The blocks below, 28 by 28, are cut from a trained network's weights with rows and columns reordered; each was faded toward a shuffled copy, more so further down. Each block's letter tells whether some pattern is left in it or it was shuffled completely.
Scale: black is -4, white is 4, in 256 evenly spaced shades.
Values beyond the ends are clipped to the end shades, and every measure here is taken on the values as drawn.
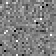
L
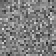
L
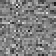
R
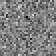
L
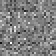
R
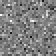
L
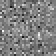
R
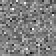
L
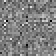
R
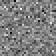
L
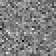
L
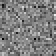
R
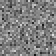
L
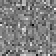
R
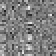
R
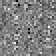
R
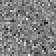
L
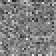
R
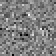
R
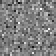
L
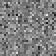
R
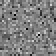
L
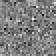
L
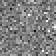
L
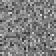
L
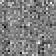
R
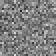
R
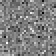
R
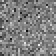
L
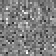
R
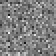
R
